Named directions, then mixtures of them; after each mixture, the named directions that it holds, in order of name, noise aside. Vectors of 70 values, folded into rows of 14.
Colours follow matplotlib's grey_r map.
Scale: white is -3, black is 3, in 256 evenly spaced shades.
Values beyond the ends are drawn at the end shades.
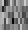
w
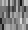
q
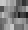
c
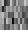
w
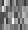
w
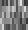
q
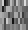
w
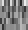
q, w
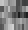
c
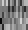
q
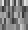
q, w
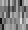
q
